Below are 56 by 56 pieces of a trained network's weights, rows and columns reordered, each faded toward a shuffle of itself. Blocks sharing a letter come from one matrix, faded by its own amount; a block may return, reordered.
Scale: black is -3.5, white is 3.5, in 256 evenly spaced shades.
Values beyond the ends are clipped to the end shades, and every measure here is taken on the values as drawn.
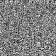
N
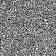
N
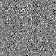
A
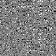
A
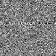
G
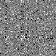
A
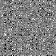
A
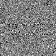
G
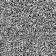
N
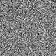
N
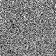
N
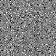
A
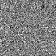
G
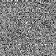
G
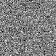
N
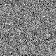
N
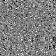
A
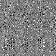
A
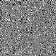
A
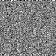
G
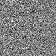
N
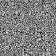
G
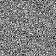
G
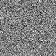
N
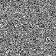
G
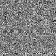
G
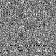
G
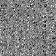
A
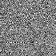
G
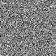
N
